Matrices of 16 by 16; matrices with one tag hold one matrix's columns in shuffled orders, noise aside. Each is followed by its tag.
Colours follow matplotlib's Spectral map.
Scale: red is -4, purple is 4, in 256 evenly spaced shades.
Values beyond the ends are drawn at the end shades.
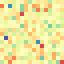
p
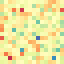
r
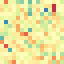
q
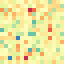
r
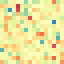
q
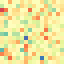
r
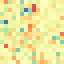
q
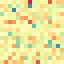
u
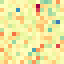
q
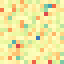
p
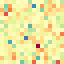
p
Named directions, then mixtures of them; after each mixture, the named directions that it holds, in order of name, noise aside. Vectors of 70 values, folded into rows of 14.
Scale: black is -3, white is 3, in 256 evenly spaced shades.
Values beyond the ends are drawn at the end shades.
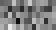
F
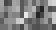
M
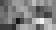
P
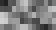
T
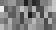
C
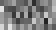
C, F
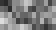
F, T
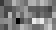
F, P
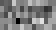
F, P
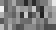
C, M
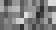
M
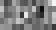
C, M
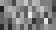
C, F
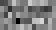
F, P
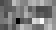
F, P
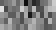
C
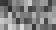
F, T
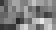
P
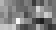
P
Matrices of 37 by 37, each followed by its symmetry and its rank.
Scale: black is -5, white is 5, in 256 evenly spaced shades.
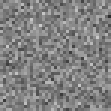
neither, full rank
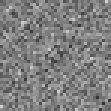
symmetric, full rank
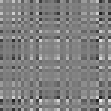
symmetric, rank one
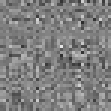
neither, rank five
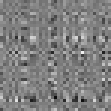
neither, rank three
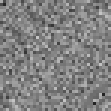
symmetric, full rank
